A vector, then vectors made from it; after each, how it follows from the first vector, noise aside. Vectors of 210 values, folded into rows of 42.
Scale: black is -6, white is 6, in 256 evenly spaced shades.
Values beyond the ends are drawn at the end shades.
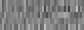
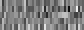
scaled up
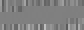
partly zeroed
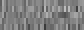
negated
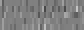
partly zeroed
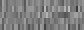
negated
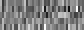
scaled up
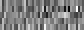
scaled up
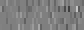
partly zeroed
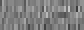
negated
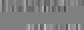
partly zeroed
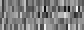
scaled up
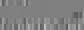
partly zeroed
